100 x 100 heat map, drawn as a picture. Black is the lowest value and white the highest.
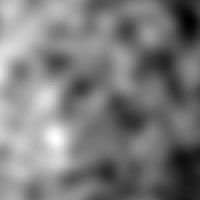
The histogram is bell-shaped. Values rise toward the left. The field is smooth, with broad soft blobs. No single row or column stands out from its neighbours.
